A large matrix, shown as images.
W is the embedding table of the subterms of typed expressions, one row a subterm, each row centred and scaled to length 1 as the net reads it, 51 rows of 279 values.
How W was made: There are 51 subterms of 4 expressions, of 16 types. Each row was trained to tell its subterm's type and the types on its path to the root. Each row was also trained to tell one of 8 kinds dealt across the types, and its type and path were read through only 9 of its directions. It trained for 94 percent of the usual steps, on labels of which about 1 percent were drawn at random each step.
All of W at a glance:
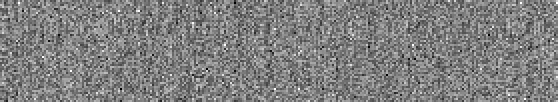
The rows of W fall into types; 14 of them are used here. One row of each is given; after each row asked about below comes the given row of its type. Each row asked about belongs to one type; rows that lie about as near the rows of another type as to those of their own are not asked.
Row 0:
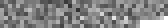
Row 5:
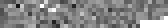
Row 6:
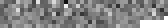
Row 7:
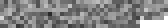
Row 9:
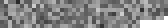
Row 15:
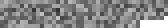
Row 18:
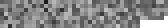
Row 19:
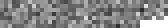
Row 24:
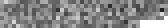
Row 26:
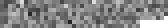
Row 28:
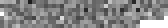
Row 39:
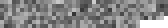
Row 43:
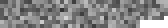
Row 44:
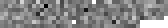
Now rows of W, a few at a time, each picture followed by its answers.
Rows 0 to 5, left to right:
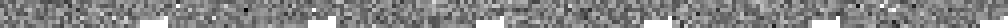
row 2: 6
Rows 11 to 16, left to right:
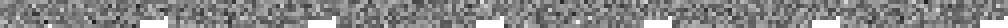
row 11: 19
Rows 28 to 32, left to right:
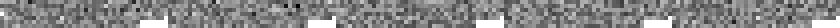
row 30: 7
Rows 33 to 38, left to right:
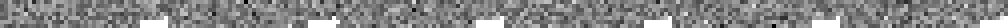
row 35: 9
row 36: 15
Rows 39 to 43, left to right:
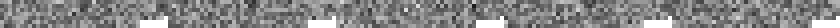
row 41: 19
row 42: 39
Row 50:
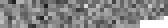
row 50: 6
